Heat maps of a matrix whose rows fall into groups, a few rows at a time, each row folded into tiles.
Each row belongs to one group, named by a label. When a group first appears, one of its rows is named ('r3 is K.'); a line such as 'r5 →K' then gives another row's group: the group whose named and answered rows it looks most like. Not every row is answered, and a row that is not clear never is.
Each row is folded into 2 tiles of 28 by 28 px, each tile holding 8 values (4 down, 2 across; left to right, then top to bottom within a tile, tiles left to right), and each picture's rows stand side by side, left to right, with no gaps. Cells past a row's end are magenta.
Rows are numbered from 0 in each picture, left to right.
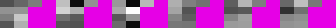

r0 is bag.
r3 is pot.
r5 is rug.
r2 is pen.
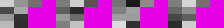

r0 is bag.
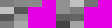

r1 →pot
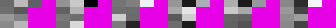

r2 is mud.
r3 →pen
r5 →mud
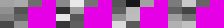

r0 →pot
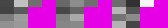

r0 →rug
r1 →rug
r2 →mud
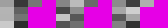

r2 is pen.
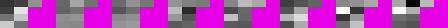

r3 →pot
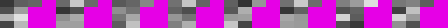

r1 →rug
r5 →rug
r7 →bag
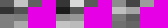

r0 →rug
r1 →rug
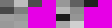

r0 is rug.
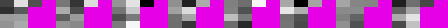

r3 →pen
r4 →mud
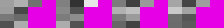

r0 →pot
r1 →mud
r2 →pen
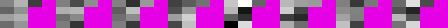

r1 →pen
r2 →pen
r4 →pot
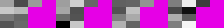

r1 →pot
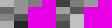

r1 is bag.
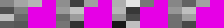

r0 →mud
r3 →pen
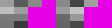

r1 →pen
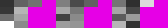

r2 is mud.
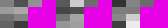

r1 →rug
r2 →bag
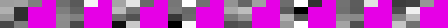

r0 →pot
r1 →mud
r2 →pot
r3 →pot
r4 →pen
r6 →mud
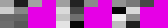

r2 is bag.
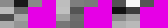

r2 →rug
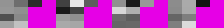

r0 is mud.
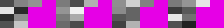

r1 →pen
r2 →pot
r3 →mud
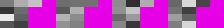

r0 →mud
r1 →bag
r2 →pen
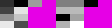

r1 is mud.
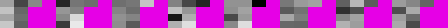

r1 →bag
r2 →mud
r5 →mud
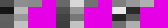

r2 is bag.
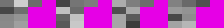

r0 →rug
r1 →bag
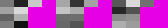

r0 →pen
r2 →rug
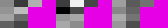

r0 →pen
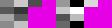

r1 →pen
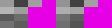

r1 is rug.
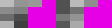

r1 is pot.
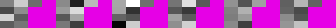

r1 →pen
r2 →pot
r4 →pen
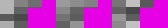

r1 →pot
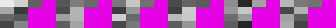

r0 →pot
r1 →bag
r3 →bag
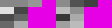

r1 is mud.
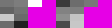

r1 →bag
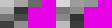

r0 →pot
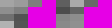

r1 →rug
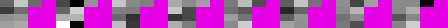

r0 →rug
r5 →rug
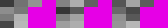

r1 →rug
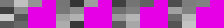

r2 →bag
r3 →bag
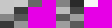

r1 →mud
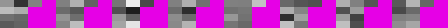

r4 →mud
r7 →rug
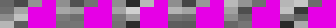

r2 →pen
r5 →pot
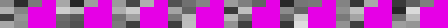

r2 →pen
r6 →pen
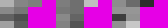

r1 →mud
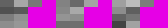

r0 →rug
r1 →pen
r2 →pot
